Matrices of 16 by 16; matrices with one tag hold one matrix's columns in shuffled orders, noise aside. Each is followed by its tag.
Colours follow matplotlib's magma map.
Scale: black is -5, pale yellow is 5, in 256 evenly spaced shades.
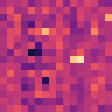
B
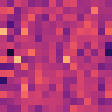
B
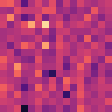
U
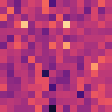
U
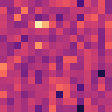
U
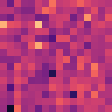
U
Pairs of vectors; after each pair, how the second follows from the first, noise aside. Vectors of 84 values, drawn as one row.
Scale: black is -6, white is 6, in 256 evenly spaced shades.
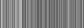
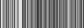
scaled up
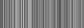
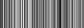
scaled up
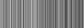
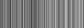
negated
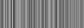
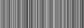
shuffled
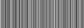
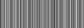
negated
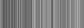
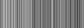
negated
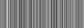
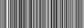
scaled up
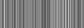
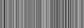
negated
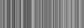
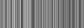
negated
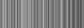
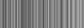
negated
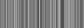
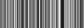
scaled up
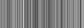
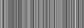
shuffled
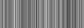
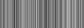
negated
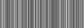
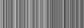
shuffled
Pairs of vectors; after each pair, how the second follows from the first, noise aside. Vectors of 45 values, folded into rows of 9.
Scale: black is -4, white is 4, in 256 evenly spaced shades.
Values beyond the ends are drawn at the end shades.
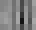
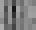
reversed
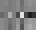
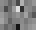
shuffled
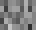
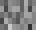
copied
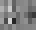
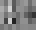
copied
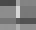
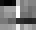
scaled up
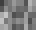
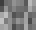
copied
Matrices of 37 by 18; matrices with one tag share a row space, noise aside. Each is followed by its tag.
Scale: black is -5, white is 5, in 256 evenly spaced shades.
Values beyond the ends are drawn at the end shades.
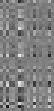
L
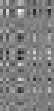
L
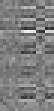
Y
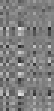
L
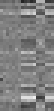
Y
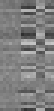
Y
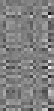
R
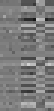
Y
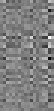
R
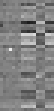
Y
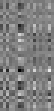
L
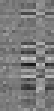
Y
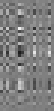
L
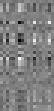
L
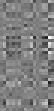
R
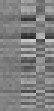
Y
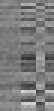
Y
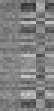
Y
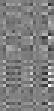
R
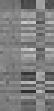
Y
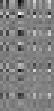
L
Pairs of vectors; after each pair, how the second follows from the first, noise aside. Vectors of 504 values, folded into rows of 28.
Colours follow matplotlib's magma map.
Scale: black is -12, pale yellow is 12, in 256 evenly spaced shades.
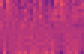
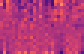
scaled up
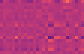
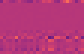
partly zeroed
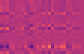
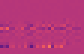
partly zeroed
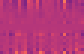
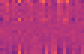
reversed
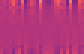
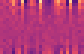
scaled up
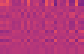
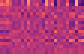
scaled up
